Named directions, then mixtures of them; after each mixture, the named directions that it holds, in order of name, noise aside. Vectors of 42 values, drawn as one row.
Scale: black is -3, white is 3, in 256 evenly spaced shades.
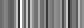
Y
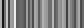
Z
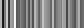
Z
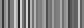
Y, Z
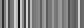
Y, Z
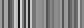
Y, Z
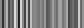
Y, Z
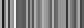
Z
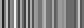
Y, Z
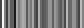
Z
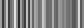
Y, Z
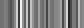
Y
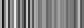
Y, Z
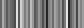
Y, Z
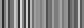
Y, Z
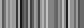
Y, Z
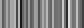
Y, Z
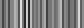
Y, Z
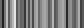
Z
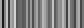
Z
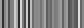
Y, Z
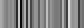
Y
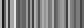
Z
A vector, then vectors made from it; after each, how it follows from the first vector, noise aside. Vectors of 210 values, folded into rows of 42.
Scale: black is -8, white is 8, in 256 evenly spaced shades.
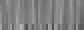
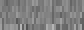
sign-scrambled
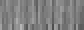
copied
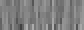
negated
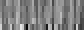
scaled up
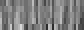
scaled up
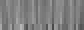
copied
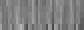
copied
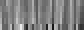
scaled up
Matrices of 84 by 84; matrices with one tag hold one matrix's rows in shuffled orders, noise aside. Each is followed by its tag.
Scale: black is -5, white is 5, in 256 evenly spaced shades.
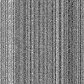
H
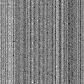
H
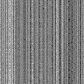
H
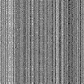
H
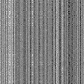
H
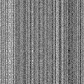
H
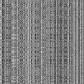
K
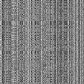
K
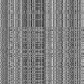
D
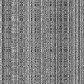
K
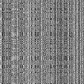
K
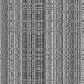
D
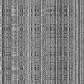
K
